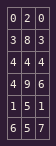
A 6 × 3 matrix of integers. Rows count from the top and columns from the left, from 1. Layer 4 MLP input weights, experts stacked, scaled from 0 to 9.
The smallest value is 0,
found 2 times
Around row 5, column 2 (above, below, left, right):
9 5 1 1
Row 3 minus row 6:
-2 -1 -3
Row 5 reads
1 5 1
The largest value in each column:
6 9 7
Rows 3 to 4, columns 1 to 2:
4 4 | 4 9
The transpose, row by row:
0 3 4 4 1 6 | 2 8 4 9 5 5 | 0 3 4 6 1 7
